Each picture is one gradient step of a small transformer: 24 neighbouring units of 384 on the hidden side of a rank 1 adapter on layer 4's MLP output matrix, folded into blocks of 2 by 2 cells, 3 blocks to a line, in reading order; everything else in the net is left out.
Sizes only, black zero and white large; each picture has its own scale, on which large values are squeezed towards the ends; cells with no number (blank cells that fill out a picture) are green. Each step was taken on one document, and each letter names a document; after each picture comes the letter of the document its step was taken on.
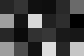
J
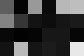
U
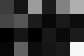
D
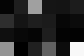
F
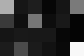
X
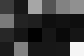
U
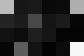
X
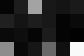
F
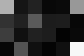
X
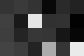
J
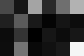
D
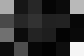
X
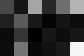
D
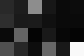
F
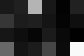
F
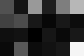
D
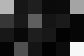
X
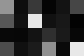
J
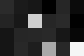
J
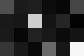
J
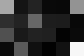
X
